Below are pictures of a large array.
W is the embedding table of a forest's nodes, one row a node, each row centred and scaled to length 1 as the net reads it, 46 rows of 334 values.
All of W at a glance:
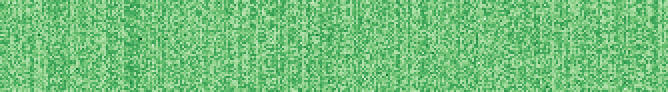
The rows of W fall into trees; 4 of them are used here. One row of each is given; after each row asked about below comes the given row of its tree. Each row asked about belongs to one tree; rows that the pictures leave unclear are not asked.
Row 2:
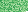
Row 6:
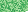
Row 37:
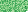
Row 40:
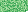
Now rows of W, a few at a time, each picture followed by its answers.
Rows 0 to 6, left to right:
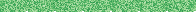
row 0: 6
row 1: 6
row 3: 2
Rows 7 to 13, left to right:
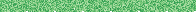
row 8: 2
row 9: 2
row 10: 37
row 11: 2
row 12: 6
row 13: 6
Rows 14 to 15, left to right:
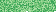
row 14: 2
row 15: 40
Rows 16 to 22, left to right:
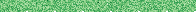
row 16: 2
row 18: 2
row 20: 2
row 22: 6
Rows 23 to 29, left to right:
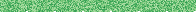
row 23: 40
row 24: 6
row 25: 2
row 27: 6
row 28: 40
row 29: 6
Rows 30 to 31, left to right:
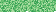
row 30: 37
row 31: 37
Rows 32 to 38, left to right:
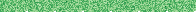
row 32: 6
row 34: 2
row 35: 6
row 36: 2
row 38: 6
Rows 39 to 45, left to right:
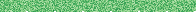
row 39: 2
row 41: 2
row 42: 37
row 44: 6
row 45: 6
